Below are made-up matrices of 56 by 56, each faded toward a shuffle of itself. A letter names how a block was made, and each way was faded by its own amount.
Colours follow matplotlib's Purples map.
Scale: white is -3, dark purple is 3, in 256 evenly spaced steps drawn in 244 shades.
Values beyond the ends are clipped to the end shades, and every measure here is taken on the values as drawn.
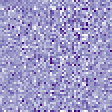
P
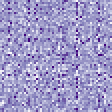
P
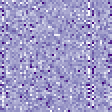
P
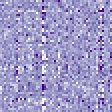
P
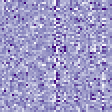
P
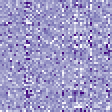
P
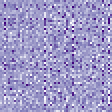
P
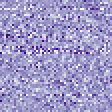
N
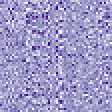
P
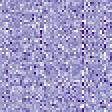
P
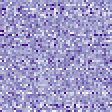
N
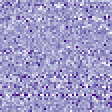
N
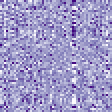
P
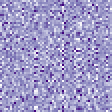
P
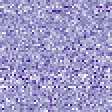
N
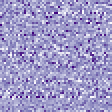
N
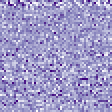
N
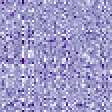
P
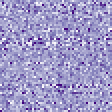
N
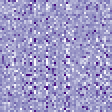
P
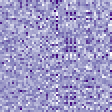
P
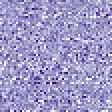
N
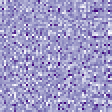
P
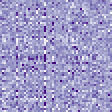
P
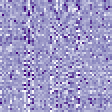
P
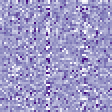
P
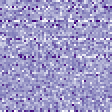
N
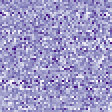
N
